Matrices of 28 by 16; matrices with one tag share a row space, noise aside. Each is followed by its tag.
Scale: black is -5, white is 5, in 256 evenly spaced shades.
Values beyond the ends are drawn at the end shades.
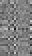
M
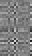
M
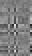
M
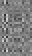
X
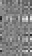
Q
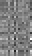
M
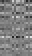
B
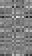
B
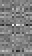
B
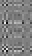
X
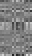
B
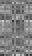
B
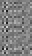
X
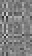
X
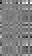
Q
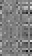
Q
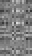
B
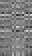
B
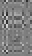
X
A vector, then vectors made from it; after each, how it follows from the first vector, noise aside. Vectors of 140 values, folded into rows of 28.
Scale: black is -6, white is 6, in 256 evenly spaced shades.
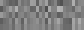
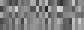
scaled up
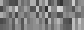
scaled up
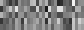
scaled up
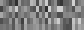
scaled up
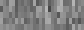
sign-scrambled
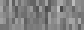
sign-scrambled
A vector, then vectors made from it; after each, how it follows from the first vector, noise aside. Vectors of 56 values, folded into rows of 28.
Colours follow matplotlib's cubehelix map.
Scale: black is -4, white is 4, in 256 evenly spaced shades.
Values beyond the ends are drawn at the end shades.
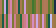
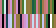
scaled up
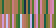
wrapped around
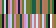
scaled up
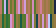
sign-scrambled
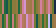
sign-scrambled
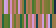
sign-scrambled
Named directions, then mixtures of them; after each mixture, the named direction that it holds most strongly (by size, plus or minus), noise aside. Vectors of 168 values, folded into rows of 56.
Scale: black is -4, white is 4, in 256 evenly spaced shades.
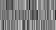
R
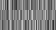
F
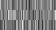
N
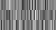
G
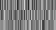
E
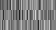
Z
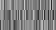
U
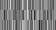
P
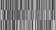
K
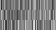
K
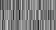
Z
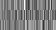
U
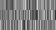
R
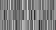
P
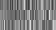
E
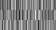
Z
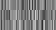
G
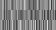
U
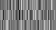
Z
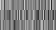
U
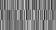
E
